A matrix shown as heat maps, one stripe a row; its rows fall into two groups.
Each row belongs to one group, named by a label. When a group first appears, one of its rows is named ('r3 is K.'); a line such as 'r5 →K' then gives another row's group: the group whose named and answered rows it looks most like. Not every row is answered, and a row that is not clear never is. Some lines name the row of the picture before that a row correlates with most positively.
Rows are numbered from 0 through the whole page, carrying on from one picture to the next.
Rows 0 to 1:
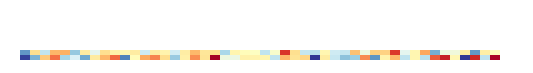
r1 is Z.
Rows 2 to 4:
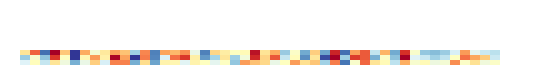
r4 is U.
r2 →U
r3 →U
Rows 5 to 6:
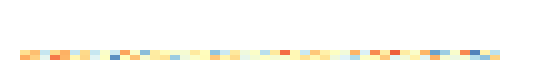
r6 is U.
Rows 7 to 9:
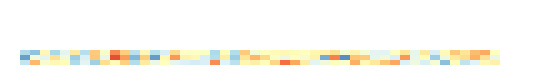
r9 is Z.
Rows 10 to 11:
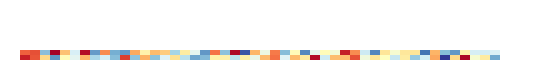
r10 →U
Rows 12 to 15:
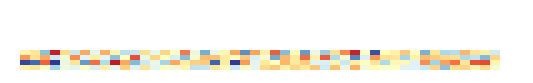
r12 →U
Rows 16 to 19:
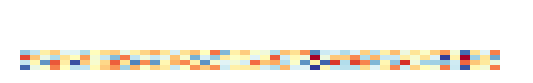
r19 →Z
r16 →Z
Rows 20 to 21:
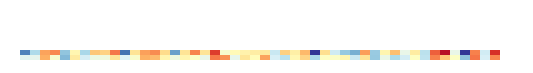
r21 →Z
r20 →Z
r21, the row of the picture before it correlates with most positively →16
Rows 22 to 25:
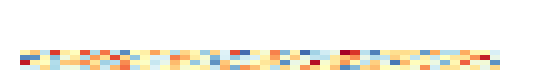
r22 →U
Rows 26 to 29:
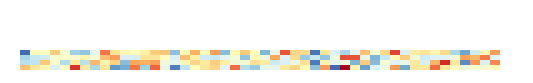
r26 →Z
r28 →Z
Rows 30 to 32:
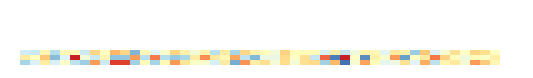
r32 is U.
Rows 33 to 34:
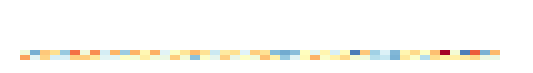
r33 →Z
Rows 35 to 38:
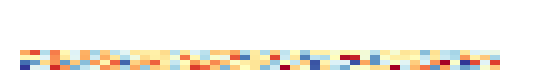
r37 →Z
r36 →U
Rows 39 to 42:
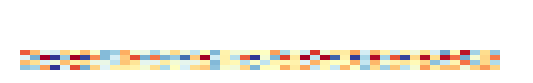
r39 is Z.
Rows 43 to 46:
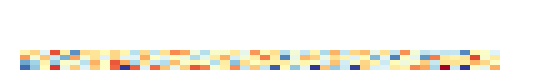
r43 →U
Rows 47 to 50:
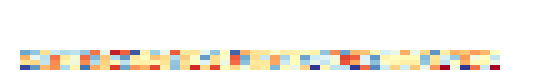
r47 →U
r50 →Z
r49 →U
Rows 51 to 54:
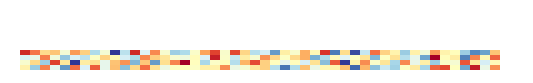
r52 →Z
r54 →Z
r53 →U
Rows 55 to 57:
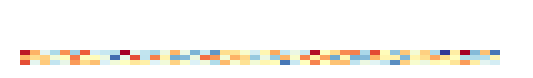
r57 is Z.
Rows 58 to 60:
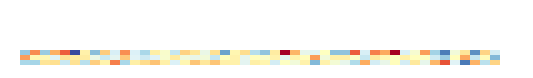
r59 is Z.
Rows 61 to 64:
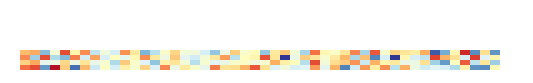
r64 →U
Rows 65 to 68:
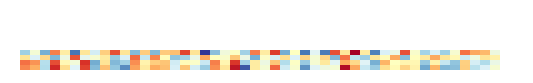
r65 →U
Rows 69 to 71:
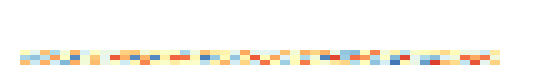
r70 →U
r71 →Z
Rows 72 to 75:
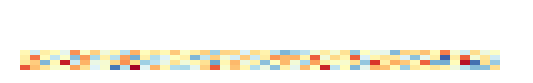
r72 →Z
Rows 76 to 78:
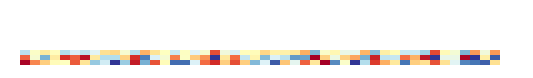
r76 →Z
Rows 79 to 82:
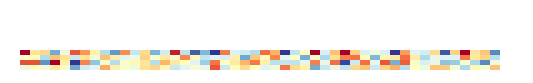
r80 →U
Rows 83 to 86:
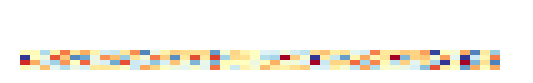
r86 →Z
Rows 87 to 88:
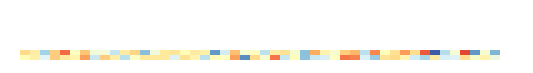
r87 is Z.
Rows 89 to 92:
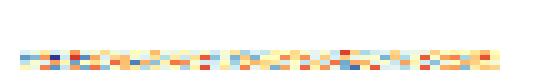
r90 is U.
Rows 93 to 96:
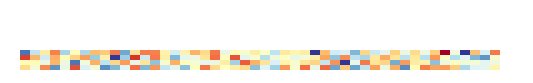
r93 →Z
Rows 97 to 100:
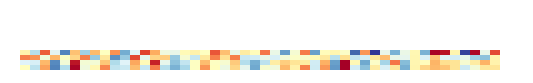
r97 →Z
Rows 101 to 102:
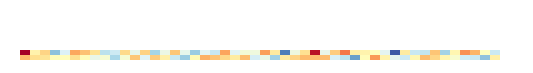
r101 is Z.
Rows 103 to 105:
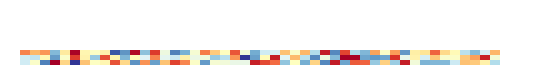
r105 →U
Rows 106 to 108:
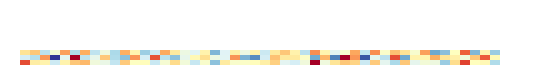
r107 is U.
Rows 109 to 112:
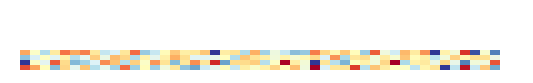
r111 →Z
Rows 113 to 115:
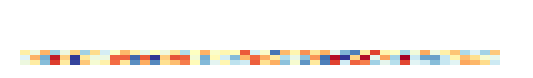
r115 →U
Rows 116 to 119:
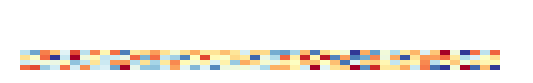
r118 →U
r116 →Z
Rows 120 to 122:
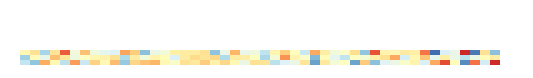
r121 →Z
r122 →Z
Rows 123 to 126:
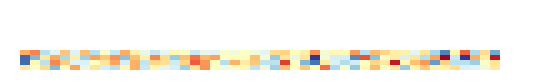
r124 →Z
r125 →Z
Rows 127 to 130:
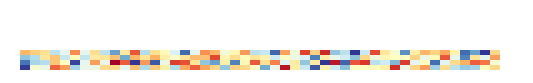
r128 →Z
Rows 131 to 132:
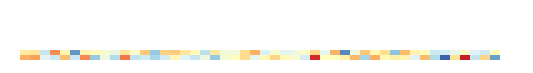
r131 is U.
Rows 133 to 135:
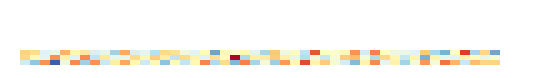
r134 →U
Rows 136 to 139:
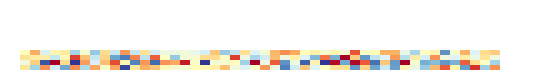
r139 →Z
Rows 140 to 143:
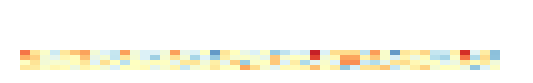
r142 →U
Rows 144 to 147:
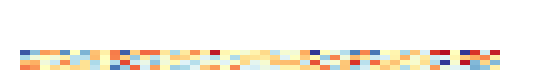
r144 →Z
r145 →U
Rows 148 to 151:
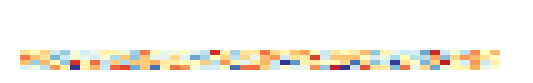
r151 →U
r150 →Z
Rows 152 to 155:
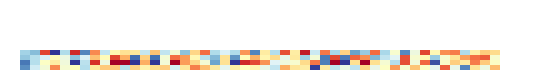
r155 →Z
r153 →U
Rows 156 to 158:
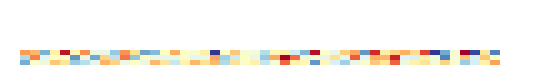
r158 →Z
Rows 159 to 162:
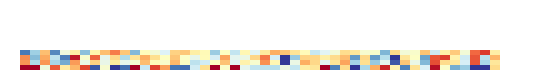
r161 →Z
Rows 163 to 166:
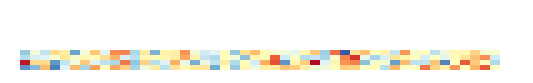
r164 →U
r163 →U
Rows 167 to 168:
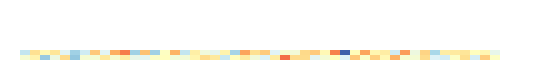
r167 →U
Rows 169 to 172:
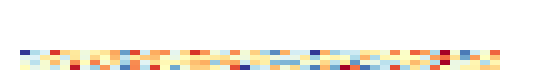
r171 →Z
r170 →Z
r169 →Z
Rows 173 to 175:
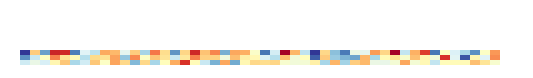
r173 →Z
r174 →Z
